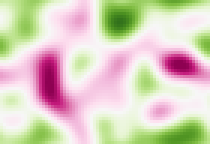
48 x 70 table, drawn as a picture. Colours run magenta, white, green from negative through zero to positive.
Ninth with the lowest average: middle left. Average level on the scale: 50%. Lone odd cells: none. Slope: none.
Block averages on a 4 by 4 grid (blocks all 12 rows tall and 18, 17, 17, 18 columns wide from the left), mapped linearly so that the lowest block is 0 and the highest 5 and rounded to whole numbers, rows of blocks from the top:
4 1 5 3 | 1 2 1 0 | 0 0 2 1 | 3 1 3 4
